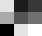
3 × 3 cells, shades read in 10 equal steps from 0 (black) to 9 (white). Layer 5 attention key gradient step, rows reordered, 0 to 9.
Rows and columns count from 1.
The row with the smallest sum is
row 1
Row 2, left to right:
6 3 4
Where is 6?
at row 2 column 1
